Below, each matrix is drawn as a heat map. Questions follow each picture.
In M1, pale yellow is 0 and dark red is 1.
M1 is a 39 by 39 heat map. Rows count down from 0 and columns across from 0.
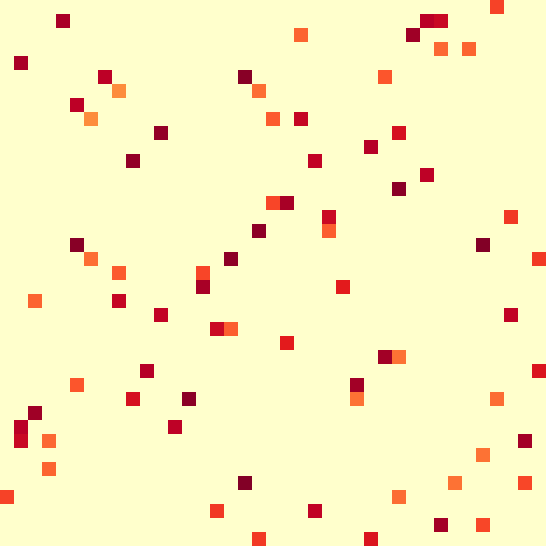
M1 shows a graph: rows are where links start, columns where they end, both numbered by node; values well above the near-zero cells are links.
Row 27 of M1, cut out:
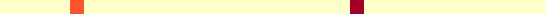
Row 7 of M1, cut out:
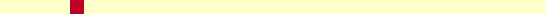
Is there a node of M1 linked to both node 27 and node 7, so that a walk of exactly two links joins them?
yes
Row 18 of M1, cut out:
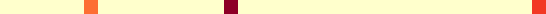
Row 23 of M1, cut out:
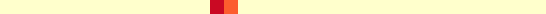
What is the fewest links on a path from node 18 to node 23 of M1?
2
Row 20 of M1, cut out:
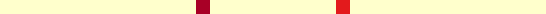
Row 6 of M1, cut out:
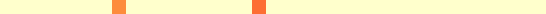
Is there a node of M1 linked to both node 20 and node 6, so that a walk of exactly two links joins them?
no
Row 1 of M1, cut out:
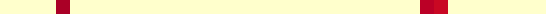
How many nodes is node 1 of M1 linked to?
3
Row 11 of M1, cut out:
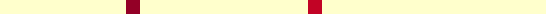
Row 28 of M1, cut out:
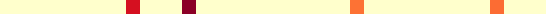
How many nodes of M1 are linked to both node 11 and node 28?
1
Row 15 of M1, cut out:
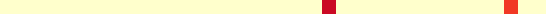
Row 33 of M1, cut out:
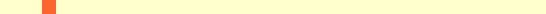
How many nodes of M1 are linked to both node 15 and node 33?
0
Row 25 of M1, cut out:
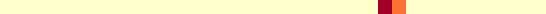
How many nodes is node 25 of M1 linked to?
2
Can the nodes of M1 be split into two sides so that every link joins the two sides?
yes
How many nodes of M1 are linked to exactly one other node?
10
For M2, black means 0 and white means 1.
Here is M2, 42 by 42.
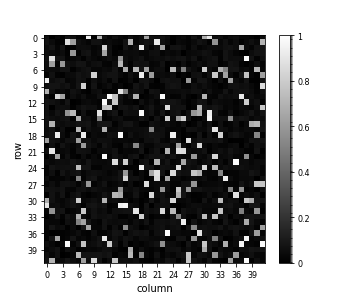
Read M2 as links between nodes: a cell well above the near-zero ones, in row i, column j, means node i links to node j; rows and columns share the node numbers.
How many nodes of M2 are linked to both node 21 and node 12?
0
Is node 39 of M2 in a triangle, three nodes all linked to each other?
no
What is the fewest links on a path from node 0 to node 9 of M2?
4
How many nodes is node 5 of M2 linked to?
3
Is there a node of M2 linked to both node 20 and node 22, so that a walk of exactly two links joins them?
no
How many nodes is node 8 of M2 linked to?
3
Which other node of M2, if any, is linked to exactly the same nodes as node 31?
node 10
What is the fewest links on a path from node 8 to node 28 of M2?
2
